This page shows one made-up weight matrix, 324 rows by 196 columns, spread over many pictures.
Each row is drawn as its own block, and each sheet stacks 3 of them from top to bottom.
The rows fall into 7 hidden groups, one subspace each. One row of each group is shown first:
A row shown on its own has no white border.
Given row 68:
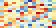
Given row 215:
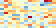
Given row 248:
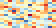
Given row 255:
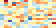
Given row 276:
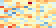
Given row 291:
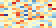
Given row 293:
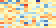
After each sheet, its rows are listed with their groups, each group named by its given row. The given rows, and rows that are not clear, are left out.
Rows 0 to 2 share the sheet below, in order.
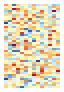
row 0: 248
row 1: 293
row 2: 248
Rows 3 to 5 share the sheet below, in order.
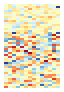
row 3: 293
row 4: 248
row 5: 293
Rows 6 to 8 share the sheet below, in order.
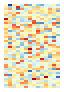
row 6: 255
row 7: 291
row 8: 291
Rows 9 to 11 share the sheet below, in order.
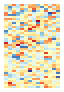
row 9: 68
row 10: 276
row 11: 291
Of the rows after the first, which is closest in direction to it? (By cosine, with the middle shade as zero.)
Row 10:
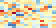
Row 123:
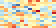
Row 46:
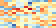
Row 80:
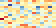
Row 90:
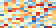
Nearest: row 46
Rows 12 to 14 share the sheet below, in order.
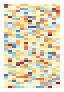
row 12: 215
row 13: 215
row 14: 255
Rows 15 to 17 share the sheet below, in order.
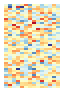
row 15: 255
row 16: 293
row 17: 215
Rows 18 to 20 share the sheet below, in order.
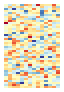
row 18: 248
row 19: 293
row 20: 276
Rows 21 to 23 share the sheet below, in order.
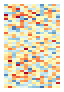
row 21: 276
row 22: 215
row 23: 255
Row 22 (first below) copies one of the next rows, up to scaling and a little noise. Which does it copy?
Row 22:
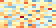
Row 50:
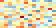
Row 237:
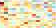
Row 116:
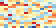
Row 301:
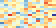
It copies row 50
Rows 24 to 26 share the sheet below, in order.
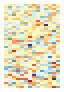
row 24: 68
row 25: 293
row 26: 248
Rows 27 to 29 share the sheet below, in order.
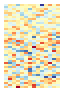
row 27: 276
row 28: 248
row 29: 215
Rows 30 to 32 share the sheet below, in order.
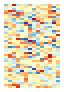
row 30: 248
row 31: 291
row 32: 276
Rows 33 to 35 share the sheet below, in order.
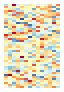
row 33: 248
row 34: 293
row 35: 248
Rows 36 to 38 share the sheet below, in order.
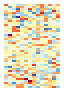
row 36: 276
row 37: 68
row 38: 248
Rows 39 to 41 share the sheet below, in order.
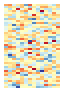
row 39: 255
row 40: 291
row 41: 276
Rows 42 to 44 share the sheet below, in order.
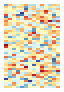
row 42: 68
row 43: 68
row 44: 248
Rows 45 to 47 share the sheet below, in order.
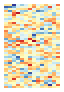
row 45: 293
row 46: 276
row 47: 293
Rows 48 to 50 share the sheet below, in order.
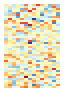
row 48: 248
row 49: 291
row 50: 215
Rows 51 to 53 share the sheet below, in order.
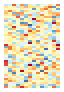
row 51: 248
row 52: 291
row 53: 276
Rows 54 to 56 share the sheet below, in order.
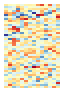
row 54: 276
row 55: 293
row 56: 68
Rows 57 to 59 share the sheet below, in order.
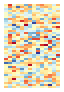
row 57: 255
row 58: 68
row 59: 293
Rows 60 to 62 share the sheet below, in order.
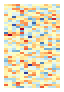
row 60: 255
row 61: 293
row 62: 276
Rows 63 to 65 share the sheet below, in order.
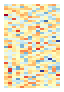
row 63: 215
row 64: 291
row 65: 215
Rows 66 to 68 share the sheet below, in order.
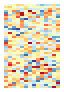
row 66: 276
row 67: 291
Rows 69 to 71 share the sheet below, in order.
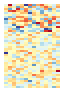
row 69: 255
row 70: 248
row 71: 248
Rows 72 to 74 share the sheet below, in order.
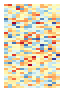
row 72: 255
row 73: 68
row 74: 293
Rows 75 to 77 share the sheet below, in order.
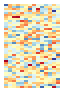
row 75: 276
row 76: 68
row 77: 276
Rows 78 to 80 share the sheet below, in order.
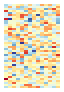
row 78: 291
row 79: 255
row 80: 248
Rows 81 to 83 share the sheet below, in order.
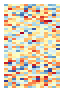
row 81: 68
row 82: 291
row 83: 68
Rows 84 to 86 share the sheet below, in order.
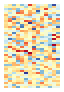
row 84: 215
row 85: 248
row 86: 276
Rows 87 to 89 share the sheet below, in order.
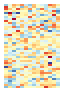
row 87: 215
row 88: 293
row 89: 293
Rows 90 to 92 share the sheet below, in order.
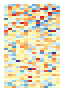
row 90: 68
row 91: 215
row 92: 291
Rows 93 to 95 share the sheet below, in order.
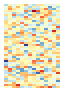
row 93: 68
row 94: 276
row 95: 276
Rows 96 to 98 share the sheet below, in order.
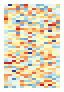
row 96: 255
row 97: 291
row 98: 293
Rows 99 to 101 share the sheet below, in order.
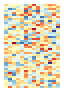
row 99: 68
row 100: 68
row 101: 215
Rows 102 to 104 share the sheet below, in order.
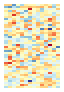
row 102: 293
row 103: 215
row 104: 293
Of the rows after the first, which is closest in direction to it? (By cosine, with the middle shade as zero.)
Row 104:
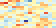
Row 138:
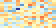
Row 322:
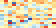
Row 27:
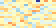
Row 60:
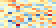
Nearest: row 60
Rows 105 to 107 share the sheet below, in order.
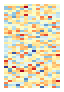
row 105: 215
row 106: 255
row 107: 276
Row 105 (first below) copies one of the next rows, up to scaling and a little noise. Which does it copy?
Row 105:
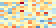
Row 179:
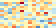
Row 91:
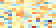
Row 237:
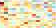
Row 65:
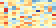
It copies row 179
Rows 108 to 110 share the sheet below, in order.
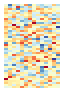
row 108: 255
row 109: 68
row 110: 248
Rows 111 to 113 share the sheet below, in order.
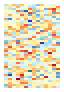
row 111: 291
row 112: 248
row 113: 291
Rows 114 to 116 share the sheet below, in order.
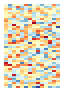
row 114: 255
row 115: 68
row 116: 215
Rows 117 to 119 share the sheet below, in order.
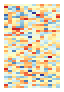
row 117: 276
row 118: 293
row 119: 215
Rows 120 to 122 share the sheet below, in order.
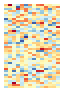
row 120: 255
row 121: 68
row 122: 276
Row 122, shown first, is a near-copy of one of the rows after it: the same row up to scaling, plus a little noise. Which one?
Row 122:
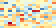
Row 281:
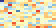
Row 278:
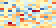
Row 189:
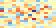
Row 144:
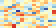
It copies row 278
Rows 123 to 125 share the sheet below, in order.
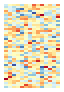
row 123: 276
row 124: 291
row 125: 248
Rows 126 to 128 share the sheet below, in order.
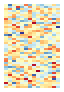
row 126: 255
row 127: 293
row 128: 248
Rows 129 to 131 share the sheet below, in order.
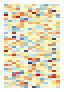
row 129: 276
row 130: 248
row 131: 215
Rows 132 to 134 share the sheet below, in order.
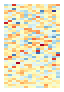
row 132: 248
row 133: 68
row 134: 291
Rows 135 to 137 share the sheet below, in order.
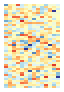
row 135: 276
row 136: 293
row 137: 291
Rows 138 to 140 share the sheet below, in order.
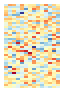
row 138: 68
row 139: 248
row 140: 293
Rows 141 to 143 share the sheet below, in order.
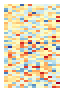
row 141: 291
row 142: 291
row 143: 68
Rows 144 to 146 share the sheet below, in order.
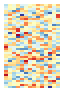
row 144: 276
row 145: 255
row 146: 255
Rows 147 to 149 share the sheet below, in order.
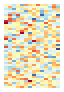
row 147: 248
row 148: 291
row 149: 248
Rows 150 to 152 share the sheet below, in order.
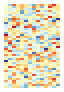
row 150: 215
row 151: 215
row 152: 215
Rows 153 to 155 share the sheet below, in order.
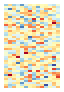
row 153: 215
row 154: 276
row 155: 291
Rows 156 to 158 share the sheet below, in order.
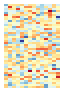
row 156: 276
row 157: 68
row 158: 291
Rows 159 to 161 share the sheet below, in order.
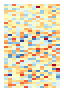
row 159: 248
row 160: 68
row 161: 291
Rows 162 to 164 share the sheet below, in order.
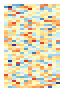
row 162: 293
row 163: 293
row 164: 255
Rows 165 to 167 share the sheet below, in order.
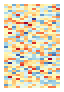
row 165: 248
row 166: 255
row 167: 293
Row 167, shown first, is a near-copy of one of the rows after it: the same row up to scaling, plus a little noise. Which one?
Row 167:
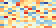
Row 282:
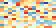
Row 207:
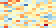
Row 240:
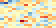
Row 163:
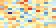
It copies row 282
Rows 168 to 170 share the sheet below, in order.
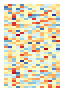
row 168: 215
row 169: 291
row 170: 215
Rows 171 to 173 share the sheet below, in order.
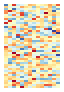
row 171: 248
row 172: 255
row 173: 255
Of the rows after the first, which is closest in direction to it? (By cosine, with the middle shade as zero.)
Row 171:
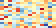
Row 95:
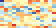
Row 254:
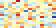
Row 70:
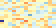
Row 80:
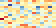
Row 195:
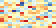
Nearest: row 80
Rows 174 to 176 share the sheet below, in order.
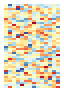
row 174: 255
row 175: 255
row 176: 68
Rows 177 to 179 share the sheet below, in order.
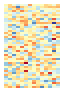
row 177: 255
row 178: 248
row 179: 215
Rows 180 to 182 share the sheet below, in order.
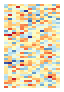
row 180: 291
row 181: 293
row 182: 293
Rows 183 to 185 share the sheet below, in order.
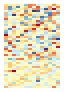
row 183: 68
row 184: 215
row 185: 68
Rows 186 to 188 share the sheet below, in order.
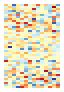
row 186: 248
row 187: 291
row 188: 215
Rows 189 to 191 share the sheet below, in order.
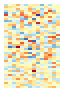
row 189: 276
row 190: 291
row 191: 248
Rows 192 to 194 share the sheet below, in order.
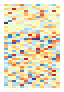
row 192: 248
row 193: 68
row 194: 255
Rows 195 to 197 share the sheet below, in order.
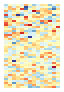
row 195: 68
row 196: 293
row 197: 248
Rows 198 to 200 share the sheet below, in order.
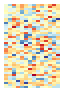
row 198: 215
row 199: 68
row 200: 215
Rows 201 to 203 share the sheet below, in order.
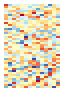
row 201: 276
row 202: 68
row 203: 68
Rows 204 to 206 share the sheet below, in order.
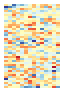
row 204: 293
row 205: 276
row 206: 248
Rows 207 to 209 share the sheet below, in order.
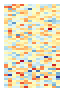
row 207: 293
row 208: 255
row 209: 291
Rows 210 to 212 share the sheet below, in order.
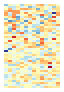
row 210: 215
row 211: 248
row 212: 255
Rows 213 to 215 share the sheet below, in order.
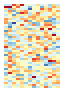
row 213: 293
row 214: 215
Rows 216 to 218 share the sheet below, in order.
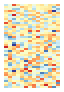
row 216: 248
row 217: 215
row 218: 68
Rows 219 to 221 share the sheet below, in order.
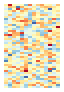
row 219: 255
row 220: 293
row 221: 215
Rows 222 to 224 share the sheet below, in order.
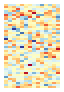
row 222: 276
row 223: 291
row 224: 276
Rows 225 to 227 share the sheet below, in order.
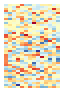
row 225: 291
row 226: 215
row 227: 276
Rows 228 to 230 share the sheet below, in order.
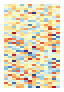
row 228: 291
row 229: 248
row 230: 248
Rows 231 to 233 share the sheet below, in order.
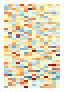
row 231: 276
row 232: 255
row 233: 291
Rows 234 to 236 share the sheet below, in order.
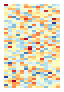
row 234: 215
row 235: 291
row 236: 293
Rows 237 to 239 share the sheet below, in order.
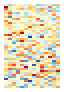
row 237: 215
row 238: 293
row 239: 248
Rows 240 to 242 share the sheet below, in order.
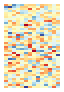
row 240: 293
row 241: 255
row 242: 68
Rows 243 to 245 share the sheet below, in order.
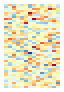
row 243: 215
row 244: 248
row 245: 68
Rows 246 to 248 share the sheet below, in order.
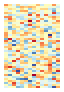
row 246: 291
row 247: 293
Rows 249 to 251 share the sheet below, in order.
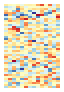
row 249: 276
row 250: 291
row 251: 68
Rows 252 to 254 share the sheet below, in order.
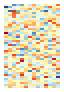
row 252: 293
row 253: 276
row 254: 291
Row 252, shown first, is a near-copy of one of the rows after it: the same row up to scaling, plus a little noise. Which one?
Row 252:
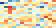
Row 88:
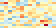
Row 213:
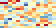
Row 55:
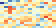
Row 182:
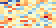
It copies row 55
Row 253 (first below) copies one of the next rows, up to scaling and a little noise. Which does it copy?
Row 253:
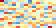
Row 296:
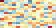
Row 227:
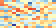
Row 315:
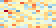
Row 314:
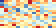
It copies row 296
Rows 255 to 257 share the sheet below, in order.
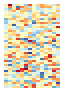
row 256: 291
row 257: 68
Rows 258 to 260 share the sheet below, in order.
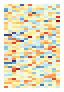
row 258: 291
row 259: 293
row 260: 293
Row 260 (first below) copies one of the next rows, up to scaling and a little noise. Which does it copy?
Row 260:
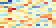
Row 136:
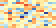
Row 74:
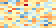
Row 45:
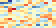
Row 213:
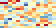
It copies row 45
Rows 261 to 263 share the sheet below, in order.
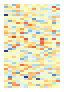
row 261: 248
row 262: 248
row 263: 215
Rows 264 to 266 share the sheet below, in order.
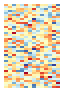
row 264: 248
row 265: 248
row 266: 68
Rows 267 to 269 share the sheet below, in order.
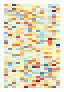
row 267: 248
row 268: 276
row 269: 68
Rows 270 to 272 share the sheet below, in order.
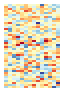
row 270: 215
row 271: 276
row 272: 68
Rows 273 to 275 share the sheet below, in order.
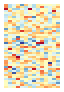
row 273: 276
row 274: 276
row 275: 293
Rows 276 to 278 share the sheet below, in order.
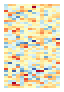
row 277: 276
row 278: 276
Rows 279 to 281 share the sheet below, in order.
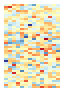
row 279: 293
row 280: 68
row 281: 276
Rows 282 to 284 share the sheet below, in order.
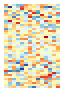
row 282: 293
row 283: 291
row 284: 68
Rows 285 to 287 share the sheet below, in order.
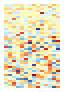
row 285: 215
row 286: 291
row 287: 248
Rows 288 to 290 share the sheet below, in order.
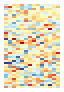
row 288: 293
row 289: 276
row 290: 293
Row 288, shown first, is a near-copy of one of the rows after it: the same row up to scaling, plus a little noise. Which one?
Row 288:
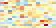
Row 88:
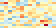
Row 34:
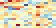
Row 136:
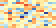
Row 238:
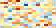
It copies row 88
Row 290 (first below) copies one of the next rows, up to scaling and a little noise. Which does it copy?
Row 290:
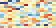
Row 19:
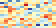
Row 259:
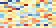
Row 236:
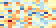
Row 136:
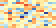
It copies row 259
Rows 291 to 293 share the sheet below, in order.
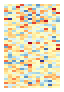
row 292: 291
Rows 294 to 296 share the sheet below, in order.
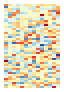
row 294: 215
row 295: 68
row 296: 276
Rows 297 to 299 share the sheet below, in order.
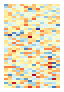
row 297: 276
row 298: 293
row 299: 248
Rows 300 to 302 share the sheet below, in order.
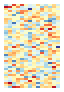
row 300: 293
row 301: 215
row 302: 248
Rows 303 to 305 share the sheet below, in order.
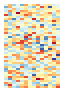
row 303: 215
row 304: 68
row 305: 215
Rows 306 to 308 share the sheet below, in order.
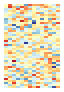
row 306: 255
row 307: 215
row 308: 248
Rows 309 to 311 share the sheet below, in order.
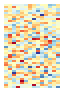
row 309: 215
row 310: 68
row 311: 215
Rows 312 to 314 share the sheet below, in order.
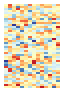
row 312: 255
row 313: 276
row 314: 276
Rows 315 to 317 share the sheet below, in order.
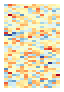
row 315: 276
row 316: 293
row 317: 215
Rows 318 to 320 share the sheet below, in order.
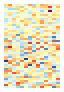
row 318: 255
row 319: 291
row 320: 276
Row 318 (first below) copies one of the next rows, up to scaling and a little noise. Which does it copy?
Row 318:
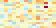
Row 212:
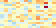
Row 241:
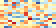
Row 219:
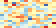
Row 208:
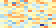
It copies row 212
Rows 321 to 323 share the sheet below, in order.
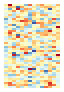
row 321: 255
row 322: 255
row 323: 291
